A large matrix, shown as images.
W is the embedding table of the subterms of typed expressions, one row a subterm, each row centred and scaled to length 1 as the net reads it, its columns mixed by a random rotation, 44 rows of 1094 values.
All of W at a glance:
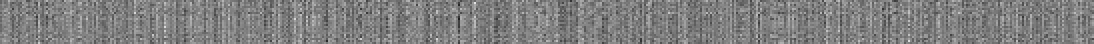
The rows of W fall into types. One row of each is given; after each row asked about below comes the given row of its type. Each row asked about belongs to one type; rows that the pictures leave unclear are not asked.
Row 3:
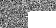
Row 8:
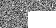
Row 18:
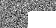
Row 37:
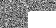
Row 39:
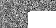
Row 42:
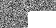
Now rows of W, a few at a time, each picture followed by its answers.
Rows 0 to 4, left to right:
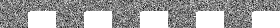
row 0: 3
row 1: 37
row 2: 18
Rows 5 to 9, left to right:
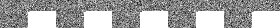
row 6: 3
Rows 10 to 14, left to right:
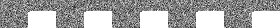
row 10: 42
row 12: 3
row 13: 3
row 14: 8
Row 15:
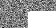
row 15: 37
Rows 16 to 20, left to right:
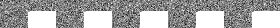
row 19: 18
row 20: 42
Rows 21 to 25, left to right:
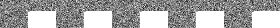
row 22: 37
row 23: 18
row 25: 42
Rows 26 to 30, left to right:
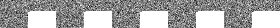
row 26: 3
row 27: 37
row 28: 8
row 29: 42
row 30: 39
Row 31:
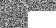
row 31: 37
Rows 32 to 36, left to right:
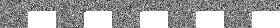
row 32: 18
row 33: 39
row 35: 8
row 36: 8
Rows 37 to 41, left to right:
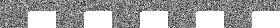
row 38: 42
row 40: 42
